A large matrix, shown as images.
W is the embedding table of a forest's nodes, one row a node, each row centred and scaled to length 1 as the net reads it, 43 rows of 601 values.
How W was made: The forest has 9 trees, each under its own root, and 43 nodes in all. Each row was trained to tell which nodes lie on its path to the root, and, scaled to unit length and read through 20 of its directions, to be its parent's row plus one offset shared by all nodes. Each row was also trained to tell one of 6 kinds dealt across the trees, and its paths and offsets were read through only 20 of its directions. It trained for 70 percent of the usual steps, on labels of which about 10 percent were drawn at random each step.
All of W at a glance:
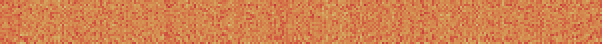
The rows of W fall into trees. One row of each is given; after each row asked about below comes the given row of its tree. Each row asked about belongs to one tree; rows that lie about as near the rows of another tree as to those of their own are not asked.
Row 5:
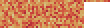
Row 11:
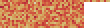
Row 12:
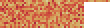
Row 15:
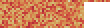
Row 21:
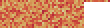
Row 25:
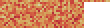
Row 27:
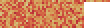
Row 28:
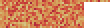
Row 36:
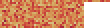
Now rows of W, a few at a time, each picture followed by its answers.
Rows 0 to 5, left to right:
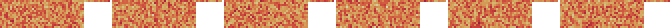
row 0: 5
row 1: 36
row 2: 21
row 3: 36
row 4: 5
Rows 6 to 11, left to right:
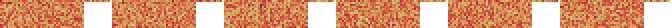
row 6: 15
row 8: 11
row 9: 28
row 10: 27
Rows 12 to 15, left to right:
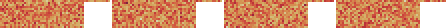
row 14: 36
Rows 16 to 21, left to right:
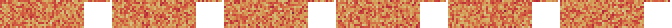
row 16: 25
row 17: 12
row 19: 25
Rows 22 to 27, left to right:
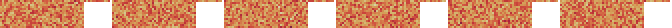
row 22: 21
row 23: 5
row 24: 36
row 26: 11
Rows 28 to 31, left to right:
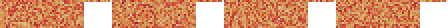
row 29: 36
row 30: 15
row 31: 28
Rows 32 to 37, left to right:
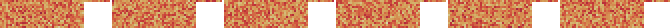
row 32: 5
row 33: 21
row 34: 27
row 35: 25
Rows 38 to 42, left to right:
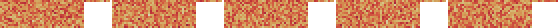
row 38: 5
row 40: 15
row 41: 12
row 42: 28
